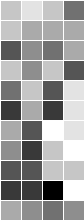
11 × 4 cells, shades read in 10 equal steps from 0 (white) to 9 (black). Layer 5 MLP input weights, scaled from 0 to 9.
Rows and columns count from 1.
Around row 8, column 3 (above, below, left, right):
0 2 7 0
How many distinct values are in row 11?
3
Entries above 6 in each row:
0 0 0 0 0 2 0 1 0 3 0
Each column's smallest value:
2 1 0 0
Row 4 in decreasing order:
6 4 2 2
